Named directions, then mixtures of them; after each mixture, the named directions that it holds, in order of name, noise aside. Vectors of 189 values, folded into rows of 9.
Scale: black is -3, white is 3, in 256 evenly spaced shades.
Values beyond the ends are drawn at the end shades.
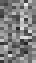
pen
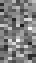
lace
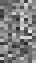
pen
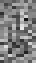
lace, pen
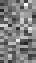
lace, pen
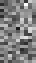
lace, pen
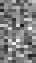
lace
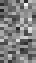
lace, pen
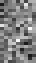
lace, pen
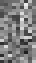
pen
